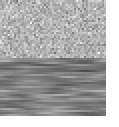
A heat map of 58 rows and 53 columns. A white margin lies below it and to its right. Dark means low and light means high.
It is made of 2 by 1 panels. Panel 1,1: high, fine-grained. Panel 2,1: middling, streaked across.
